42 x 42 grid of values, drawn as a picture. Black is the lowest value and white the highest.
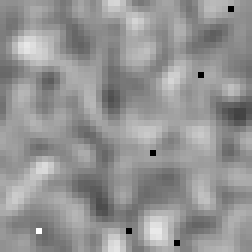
Neither half mirrors the other. The distribution is heavy-tailed on both sides. No single row or column stands out from its neighbours. The field is mottled with small blotches. Six lone cells stand out: one far higher and five far lower than their neighbours.
